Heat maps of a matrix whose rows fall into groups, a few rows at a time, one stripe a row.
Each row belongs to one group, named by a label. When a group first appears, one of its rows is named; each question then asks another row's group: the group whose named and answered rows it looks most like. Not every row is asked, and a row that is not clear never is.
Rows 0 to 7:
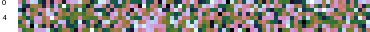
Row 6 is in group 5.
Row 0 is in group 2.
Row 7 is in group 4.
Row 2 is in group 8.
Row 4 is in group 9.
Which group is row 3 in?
4
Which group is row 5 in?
5
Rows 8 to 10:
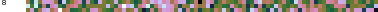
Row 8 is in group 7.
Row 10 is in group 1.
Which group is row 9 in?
4
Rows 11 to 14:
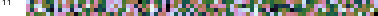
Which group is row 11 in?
2
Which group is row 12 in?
2
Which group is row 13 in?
2
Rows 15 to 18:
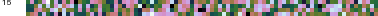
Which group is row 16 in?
8
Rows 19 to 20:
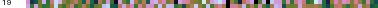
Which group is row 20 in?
4
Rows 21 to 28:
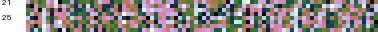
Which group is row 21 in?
4
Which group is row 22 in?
8
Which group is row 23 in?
5
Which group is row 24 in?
1
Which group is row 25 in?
9
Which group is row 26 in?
1
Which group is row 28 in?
7
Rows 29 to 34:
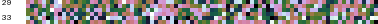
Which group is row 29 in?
1
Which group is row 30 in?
9
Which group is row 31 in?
4
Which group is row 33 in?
2
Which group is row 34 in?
1
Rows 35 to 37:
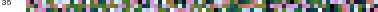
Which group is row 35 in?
2
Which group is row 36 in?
9
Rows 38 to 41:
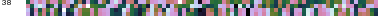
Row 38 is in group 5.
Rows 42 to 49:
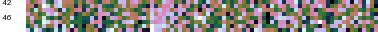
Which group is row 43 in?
1
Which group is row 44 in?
7
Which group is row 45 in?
4
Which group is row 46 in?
5
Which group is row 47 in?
1
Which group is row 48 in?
5
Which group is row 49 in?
2
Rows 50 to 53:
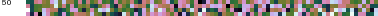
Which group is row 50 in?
8
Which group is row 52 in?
4
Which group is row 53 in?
7
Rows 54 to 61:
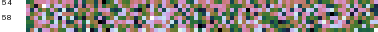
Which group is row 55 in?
9
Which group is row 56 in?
7
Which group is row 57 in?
9
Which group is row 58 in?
5
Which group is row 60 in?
8
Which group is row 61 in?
5
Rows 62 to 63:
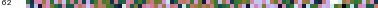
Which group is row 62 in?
8
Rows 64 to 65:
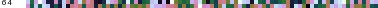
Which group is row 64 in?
2
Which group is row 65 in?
7
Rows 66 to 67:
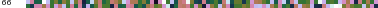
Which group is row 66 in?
1
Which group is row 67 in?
8
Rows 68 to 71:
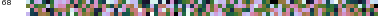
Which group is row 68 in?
2
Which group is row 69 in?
1
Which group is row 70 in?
9
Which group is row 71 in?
9
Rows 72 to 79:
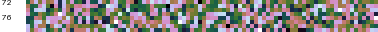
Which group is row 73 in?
2
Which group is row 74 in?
2
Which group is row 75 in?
9
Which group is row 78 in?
4
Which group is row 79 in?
2
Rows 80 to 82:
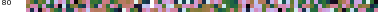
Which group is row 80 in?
9
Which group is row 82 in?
7
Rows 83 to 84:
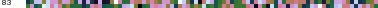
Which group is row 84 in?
1
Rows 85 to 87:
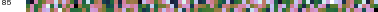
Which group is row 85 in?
8
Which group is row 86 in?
1
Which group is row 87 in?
1
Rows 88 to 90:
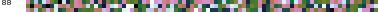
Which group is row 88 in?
7
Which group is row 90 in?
4
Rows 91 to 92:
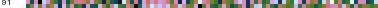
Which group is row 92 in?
5
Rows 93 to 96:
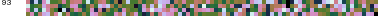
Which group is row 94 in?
4
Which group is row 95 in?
7
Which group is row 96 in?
1
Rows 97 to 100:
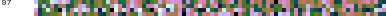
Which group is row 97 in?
4
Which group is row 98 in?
4
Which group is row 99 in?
2
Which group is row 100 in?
9
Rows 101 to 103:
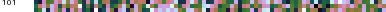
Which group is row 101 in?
8
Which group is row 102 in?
5
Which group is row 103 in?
5
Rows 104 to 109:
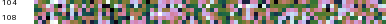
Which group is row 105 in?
2
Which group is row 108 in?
7
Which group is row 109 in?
1
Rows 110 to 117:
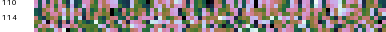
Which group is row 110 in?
7
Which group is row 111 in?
7
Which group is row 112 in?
8
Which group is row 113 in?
8
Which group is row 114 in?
9
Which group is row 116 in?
1
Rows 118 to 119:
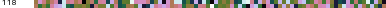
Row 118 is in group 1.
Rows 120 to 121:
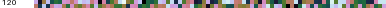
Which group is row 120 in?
2
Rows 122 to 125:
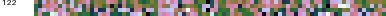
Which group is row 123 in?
8
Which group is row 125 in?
1
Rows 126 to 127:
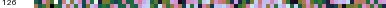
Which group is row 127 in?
9
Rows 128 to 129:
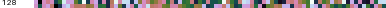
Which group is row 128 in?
2
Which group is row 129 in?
9
